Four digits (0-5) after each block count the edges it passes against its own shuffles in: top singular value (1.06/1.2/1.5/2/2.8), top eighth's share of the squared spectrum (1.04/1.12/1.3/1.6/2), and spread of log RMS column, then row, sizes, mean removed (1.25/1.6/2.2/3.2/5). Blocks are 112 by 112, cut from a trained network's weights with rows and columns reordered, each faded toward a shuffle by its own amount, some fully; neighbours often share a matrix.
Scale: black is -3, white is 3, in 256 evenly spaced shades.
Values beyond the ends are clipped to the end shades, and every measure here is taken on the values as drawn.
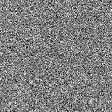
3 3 1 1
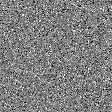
0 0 0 0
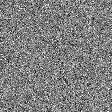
2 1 0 0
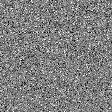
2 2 0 1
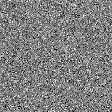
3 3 1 2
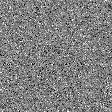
1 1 0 0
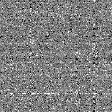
3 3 3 1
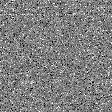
1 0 1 0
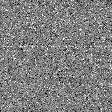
1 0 0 0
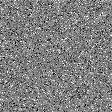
0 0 0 0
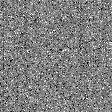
1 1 0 1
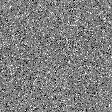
0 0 0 0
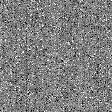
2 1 0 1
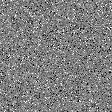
0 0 0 0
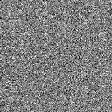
3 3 1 0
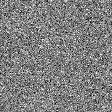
2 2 0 0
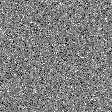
0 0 0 0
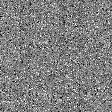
1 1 0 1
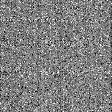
2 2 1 2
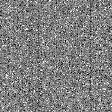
2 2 0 2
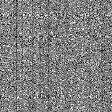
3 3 1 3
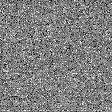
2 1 0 0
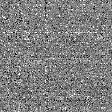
3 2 2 1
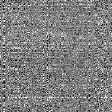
3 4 4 2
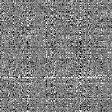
3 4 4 2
